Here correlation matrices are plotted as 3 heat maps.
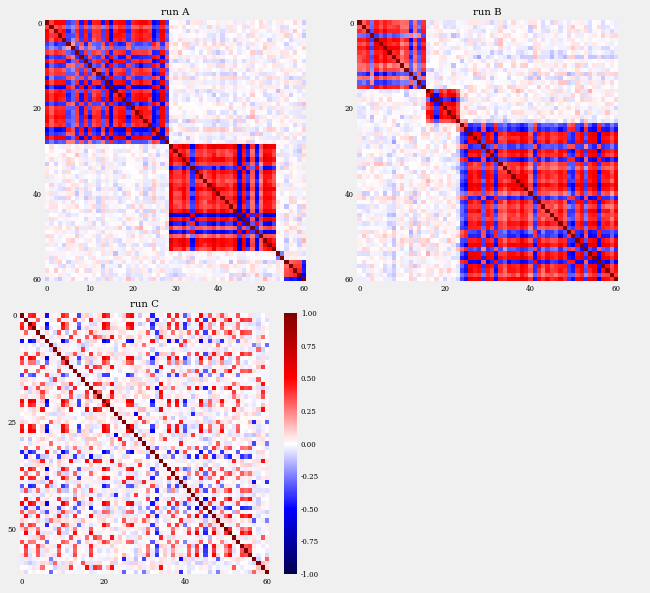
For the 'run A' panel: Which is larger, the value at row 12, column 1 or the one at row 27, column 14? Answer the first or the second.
the second
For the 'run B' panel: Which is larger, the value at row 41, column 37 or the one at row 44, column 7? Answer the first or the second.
the second
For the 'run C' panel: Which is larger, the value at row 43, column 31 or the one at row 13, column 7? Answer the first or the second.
the first
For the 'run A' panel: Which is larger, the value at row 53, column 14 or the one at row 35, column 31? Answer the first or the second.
the second
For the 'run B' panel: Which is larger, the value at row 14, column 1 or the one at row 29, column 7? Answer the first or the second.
the second
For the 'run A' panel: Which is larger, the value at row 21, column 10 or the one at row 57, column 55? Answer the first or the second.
the second
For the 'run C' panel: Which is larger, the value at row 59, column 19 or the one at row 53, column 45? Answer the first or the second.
the first
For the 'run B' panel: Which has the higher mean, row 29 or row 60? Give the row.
60
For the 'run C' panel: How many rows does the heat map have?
61
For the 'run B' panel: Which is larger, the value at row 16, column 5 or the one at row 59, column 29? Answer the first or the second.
the first
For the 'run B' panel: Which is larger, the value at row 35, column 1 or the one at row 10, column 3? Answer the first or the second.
the first
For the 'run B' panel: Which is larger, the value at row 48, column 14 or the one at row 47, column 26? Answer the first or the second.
the second
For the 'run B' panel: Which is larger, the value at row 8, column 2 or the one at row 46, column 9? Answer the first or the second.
the first
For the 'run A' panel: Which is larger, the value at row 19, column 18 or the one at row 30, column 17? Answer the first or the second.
the second
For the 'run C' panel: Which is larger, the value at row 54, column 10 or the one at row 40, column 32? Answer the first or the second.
the second
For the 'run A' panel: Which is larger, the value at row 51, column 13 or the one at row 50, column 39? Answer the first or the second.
the second
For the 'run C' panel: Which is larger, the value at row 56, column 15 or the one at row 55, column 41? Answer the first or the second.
the second
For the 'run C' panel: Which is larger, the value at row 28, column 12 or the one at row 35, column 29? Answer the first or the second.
the second
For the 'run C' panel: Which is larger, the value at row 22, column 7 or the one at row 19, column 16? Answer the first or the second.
the second
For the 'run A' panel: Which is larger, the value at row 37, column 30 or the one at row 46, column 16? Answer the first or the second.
the first
